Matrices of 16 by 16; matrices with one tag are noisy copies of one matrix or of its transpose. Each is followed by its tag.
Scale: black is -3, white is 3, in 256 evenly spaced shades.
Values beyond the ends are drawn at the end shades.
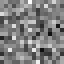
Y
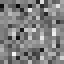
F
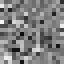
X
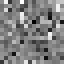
X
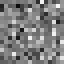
F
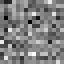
F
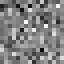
F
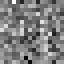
Y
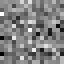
Y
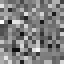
X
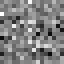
Y
